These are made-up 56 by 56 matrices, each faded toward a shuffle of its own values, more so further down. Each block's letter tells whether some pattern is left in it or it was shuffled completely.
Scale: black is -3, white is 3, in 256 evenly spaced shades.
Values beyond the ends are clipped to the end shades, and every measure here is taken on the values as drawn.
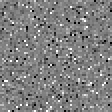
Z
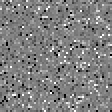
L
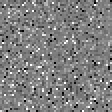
Z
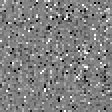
L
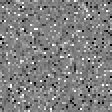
Z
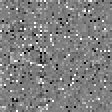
L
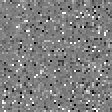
L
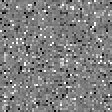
L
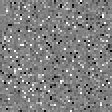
Z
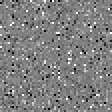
L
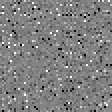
L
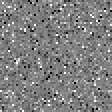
Z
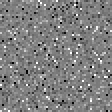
Z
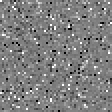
L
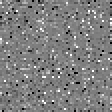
L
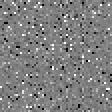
L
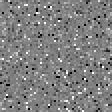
Z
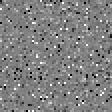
Z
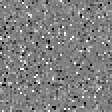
Z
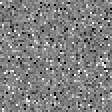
Z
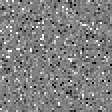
L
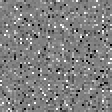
L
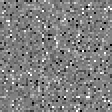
L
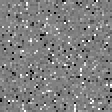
Z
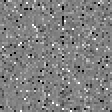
L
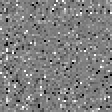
L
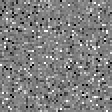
Z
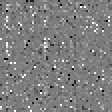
L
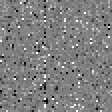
L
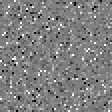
Z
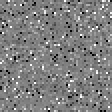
Z
